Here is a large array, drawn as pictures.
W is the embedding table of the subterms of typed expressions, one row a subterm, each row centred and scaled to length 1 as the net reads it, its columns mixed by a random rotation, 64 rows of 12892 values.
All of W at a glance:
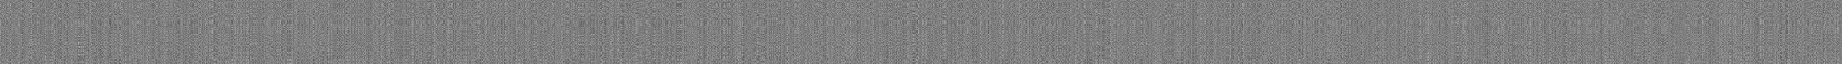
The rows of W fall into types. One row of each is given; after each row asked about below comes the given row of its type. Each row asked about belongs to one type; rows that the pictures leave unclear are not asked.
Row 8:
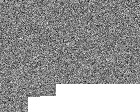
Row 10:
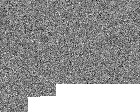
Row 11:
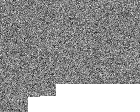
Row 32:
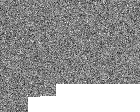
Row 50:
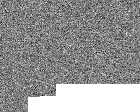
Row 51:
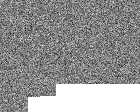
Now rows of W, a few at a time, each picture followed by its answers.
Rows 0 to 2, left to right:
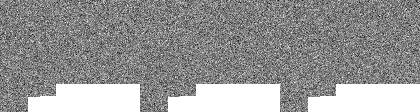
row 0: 32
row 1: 50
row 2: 8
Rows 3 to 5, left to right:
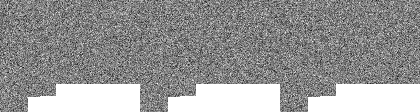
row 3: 10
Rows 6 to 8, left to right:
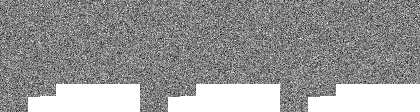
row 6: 32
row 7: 50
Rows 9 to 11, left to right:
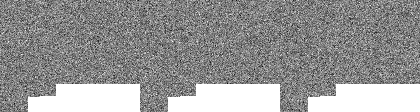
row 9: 50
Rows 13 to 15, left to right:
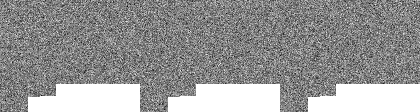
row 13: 50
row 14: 11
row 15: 32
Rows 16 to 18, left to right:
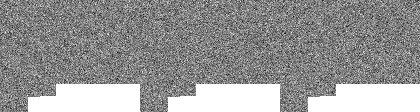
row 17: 10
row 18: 8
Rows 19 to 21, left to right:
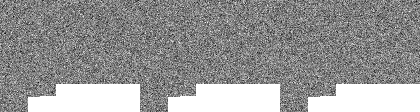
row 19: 8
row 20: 32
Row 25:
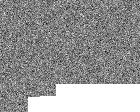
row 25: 11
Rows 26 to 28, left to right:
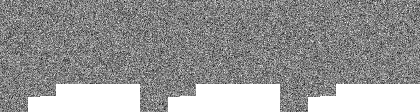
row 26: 51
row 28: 32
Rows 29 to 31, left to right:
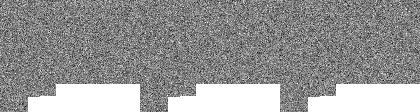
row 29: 11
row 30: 32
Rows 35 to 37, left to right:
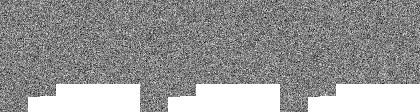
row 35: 50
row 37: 32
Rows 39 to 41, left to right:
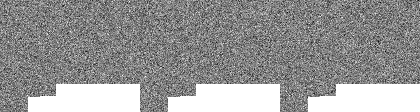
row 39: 50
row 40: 10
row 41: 50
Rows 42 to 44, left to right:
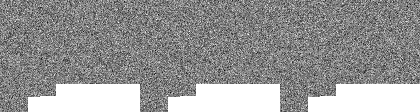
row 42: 51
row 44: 50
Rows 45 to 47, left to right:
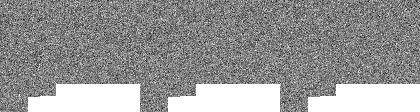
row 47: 8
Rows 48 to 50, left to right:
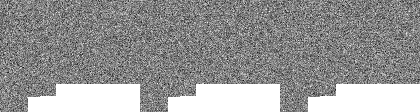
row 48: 10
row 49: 32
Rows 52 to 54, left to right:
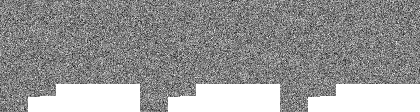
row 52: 11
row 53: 11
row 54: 51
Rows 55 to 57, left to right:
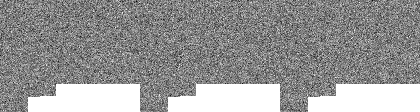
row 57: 11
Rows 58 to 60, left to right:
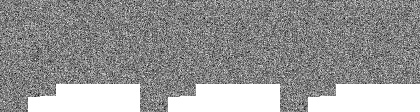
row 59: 11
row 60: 11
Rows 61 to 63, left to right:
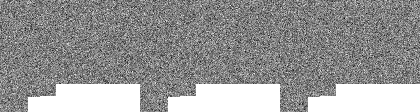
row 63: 11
